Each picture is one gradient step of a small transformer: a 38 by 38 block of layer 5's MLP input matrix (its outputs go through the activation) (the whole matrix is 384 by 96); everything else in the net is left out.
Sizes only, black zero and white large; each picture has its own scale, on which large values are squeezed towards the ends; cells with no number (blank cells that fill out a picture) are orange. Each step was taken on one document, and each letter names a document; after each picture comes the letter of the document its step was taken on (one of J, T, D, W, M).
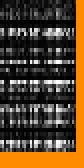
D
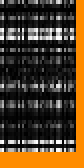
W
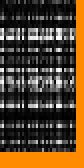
W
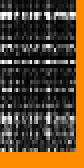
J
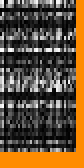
W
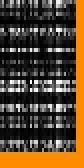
D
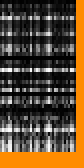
J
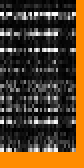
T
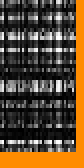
W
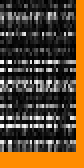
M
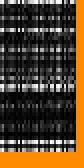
W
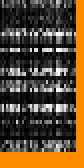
D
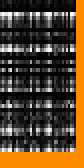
J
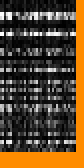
T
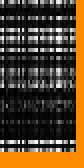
W
